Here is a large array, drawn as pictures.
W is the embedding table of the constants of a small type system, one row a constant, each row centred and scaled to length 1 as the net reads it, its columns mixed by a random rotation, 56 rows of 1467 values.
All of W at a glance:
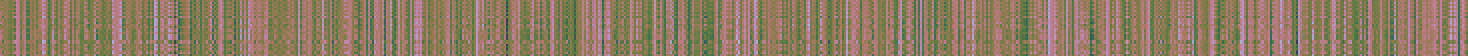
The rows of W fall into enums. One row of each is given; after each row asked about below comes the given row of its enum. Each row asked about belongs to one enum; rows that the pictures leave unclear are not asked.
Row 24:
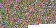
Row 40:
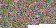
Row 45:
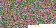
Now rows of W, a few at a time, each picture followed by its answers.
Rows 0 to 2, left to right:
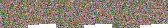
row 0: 24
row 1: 40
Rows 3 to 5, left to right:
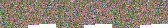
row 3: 24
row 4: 40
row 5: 24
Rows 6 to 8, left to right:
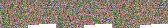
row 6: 24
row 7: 45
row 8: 24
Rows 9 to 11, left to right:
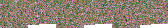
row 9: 40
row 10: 24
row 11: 45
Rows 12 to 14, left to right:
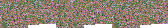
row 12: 45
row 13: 40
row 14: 45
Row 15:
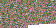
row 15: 24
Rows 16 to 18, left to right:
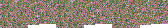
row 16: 40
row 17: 40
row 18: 24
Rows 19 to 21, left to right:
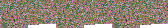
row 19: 45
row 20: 24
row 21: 45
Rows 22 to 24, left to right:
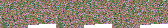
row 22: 45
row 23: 45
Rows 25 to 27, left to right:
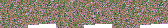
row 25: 24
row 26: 40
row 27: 24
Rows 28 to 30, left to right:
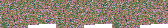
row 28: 45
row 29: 24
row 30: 45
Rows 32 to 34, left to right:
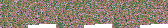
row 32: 40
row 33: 45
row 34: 45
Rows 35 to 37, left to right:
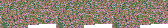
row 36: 45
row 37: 45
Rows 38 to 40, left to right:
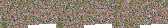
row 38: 45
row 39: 45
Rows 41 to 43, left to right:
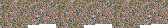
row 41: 40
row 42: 40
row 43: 40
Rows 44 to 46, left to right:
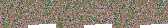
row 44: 24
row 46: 24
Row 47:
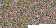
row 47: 40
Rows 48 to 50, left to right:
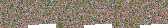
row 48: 24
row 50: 40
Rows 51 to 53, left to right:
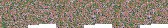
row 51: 45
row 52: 40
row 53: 40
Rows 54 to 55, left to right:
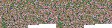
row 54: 45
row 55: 45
